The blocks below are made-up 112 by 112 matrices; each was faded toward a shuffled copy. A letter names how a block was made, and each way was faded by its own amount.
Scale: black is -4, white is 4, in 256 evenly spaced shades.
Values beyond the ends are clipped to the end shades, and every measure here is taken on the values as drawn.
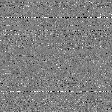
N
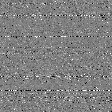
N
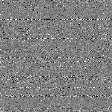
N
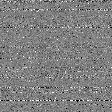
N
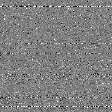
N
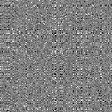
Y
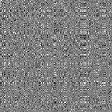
Y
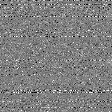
N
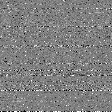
N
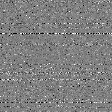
N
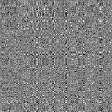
Y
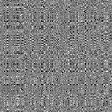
Y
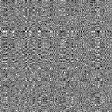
Y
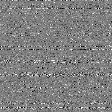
N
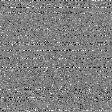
N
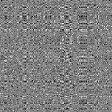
Y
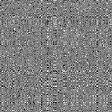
Y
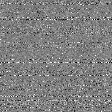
N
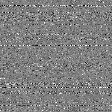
N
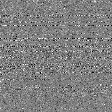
N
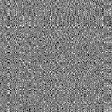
Y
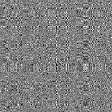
Y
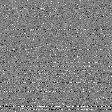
N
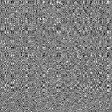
Y
